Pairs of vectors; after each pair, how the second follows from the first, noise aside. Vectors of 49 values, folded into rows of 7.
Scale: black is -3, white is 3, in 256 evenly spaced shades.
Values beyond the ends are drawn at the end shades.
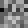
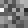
sign-scrambled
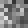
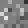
partly zeroed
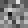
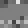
partly zeroed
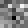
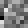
shuffled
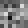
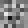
sign-scrambled
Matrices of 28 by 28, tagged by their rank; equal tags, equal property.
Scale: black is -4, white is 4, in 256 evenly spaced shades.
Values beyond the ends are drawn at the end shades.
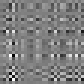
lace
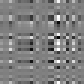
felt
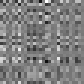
lace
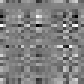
lace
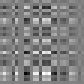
felt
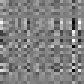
lace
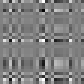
felt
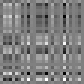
felt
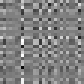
lace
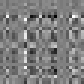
lace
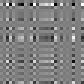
felt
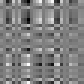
felt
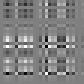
felt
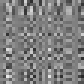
lace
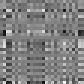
lace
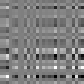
felt
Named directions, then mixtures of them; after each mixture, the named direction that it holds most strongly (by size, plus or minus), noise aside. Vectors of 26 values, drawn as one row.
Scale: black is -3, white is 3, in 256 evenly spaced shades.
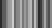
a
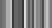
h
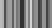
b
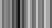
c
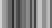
a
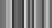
h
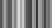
c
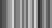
a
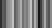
a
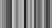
h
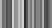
h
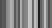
a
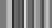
h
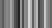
c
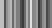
b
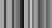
b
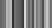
h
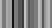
h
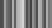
b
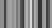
b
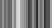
c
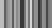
b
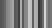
a
